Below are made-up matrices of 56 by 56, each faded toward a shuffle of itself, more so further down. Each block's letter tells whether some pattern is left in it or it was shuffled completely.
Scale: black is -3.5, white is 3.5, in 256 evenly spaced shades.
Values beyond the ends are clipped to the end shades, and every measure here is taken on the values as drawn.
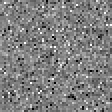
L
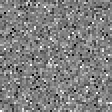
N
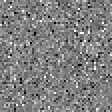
N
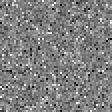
L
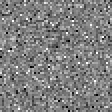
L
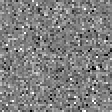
L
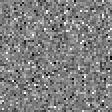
N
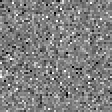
N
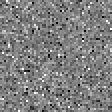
N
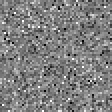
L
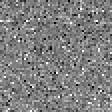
N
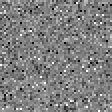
L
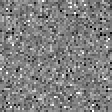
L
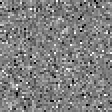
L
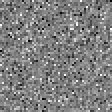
N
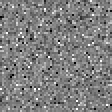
N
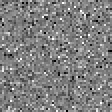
N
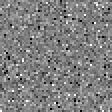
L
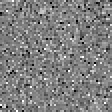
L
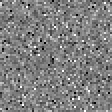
N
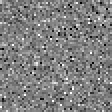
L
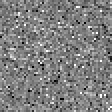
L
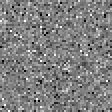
N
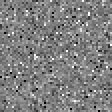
N
